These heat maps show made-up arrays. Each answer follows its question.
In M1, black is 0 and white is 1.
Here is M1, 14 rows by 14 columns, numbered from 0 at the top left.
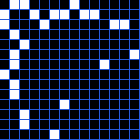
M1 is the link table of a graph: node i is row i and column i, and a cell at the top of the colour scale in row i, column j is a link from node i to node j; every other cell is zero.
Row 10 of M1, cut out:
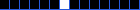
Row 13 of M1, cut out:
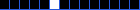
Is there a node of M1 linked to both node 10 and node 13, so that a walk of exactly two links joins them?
no
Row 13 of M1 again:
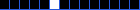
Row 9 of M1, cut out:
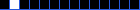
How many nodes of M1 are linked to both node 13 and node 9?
0
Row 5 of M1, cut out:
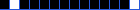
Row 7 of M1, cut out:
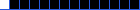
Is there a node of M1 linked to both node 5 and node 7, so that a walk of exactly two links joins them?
no
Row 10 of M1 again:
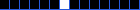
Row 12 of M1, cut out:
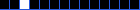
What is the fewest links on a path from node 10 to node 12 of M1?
5
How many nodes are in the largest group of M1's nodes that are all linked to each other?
2
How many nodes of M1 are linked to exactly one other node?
9
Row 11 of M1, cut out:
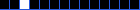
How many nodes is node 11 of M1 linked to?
1
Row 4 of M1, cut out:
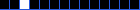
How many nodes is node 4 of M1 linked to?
1
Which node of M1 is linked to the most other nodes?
node 1
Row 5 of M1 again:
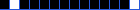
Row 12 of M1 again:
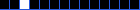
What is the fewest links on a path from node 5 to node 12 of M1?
4
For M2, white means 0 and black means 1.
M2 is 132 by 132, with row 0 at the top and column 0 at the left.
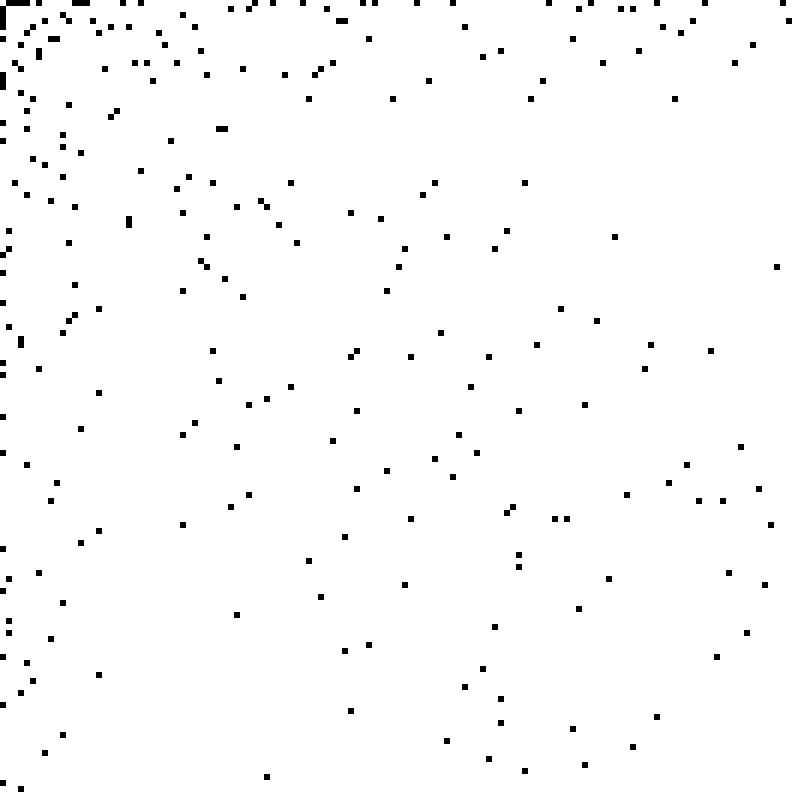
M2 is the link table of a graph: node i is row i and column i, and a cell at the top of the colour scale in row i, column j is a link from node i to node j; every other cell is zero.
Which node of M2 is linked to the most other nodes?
node 0
